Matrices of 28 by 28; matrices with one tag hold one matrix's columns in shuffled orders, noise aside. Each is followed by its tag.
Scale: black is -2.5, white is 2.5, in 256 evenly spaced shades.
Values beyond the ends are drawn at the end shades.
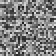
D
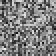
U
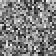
U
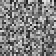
U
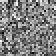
U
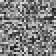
D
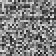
D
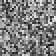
U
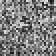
U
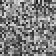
U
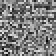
D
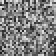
U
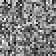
U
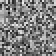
U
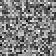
D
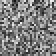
U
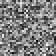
D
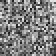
U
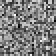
U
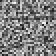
D
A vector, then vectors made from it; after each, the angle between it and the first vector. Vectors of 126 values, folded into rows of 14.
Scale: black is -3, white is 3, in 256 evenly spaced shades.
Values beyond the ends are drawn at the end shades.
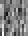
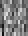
nearly opposite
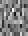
orthogonal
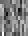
nearly parallel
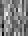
nearly opposite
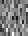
orthogonal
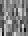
nearly opposite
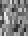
partly opposed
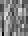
nearly opposite
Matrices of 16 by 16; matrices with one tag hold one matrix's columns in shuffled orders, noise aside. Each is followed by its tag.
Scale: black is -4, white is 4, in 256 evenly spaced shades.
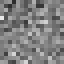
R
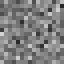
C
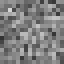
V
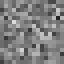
V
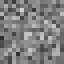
V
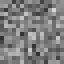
V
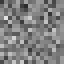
R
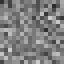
R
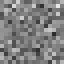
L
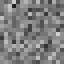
C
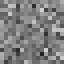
L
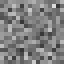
L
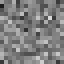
R
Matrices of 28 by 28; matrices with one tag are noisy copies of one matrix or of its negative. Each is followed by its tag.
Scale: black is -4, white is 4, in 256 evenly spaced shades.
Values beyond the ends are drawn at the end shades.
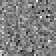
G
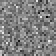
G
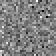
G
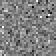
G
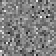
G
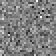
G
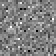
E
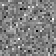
E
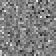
G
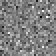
G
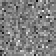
G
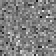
G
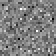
E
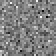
G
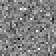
E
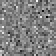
G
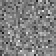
G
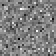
E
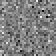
G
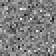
E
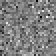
G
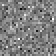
E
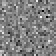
G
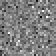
G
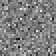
E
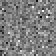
G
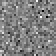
G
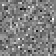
E
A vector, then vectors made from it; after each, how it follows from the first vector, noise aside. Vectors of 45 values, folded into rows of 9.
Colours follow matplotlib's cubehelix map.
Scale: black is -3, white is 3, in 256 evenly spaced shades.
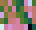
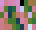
wrapped around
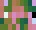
wrapped around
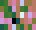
wrapped around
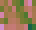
shrunk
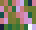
negated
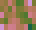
shrunk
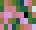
wrapped around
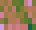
shrunk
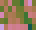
shrunk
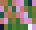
negated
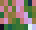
negated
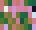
wrapped around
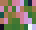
negated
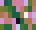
wrapped around
